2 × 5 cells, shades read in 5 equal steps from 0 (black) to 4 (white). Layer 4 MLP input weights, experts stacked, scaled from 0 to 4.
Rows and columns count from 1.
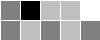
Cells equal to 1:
0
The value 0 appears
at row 1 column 2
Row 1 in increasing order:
0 2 3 3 4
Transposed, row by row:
2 2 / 0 3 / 3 2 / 3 3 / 4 2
